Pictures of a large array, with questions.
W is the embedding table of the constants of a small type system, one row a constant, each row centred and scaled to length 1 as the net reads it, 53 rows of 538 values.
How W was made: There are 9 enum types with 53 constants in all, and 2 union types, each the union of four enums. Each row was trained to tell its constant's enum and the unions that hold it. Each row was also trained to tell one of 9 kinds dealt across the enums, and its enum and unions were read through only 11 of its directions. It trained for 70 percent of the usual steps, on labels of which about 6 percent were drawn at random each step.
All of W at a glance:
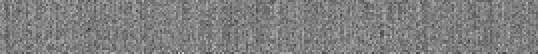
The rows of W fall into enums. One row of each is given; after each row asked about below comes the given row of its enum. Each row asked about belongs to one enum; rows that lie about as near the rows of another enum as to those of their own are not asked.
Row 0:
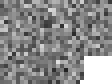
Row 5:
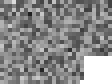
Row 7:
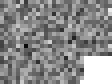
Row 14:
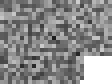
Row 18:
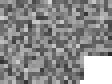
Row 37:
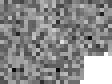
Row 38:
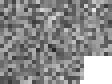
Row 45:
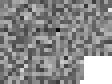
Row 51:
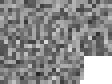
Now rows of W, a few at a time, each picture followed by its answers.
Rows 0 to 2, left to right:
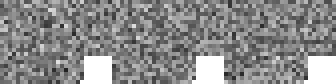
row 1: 45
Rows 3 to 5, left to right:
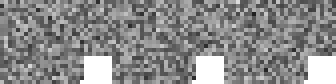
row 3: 7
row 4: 14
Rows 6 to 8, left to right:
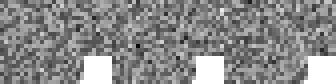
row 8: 7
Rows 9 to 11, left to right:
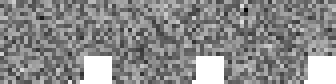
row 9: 18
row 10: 7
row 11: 38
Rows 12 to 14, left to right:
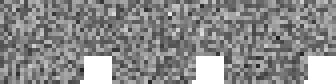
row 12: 7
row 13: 18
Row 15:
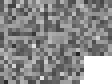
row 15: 37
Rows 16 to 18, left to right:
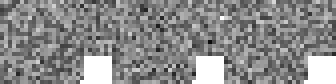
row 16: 37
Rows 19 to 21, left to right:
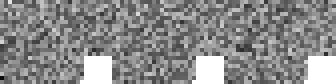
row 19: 7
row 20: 45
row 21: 38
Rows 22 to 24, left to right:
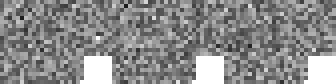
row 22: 45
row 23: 14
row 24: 45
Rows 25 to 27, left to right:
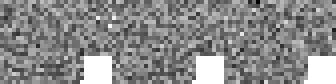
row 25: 37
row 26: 37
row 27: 51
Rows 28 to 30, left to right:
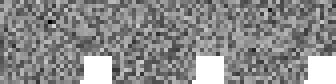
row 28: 51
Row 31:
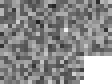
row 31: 38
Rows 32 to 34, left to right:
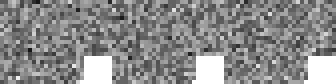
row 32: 45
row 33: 38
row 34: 5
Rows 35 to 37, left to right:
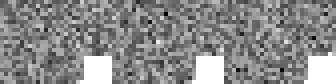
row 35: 5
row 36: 38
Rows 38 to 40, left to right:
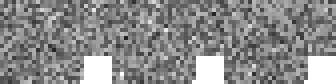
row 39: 5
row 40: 7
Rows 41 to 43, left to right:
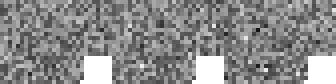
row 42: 5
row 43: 14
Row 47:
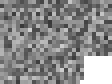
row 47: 5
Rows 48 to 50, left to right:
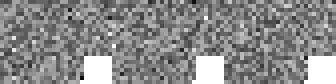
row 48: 45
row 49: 5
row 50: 0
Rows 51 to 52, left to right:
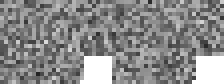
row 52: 37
